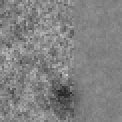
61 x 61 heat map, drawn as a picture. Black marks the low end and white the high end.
A vertical seam about 60% of the way across splits the table, and the right part is calmer. One dip sinks in the bottom middle. The texture is blotchy. The halves do not mirror each other. The ninth with the lowest average is the bottom middle. On average the colour sits 50% of the way up the scale.
